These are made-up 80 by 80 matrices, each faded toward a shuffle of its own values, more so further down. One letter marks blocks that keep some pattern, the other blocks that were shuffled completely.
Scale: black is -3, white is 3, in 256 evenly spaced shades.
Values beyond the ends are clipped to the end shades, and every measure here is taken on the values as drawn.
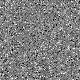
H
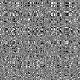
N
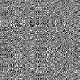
N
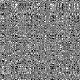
N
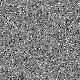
H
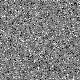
H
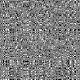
N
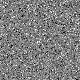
H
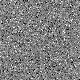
H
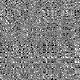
N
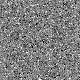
H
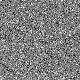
H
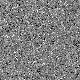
H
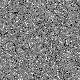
H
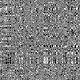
N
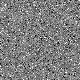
H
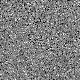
H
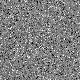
H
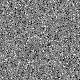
H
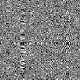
N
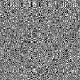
N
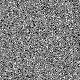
H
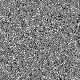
H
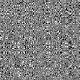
N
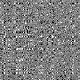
N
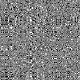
N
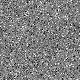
H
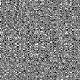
N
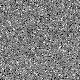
H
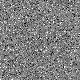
H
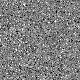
H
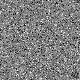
H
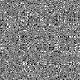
N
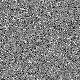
H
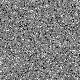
H
